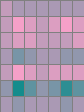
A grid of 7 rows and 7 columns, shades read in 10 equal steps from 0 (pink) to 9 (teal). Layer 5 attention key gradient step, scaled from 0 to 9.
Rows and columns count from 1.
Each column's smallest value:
2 0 1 2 1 0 1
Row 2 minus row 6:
-2 -9 -5 -2 -4 -8 -5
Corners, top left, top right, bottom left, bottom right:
2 3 3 3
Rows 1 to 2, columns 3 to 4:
3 3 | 1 2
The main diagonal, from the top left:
2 0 1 3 1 8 3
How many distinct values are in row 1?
2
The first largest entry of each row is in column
2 1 1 2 1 2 2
